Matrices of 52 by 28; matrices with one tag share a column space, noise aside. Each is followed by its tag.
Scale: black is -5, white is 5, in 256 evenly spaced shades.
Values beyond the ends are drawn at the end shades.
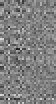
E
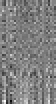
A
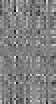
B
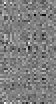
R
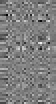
R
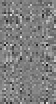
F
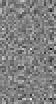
E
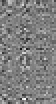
E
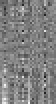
A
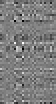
R
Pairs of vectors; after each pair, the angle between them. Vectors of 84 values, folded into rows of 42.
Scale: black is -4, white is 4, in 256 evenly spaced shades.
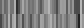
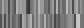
partly opposed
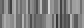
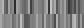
partly opposed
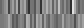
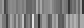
orthogonal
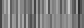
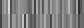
nearly parallel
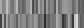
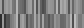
partly aligned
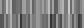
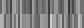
nearly opposite
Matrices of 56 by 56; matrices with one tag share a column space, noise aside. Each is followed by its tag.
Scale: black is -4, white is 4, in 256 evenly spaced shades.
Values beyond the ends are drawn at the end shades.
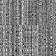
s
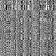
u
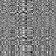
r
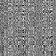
r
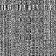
u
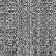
r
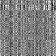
u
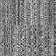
s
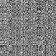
r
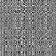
r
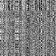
u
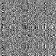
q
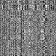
u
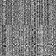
s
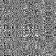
q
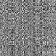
r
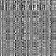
u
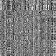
u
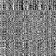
u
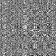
q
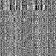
u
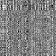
u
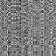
r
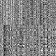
s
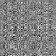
q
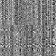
s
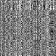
u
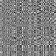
r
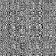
q
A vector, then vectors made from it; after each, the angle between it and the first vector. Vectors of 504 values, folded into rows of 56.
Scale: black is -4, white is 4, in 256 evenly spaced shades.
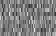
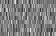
orthogonal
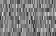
nearly opposite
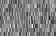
partly opposed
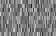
partly aligned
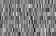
nearly opposite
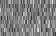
orthogonal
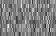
partly opposed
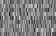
nearly opposite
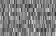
nearly parallel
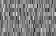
nearly opposite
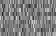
nearly parallel
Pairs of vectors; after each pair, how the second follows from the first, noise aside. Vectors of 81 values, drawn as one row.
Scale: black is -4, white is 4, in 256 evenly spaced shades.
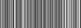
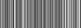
copied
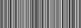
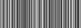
negated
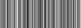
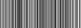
shuffled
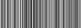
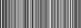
wrapped around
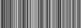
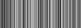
copied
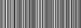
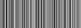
negated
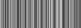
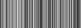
shuffled
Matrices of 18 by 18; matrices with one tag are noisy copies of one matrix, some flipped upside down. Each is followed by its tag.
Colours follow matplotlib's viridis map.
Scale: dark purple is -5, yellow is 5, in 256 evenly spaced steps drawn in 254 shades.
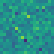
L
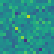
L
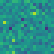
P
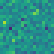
P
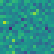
P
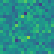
L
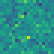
L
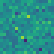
L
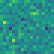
P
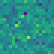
L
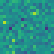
P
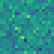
L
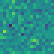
P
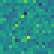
L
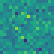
L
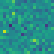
P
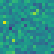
P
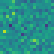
P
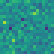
P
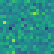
P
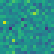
P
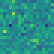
P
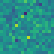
L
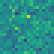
L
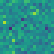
P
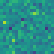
P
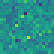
L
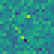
L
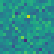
L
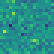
P
